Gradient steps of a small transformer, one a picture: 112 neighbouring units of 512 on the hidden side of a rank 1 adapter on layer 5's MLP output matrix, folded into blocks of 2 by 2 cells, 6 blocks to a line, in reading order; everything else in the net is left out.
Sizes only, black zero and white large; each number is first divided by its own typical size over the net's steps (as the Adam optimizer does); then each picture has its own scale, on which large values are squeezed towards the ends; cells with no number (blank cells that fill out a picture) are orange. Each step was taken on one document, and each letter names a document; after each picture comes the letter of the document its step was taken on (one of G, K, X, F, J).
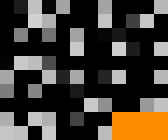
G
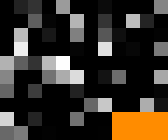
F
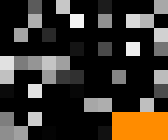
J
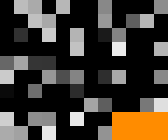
G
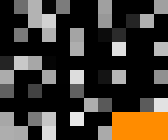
G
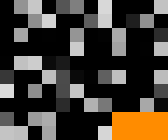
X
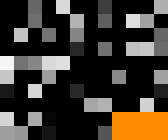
J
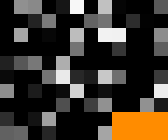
X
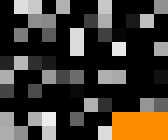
G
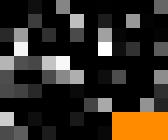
F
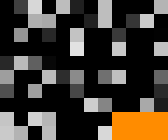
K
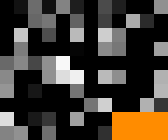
F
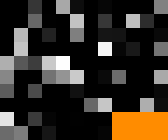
F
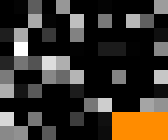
F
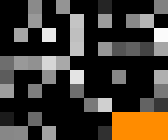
J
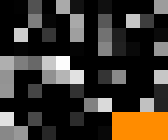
F
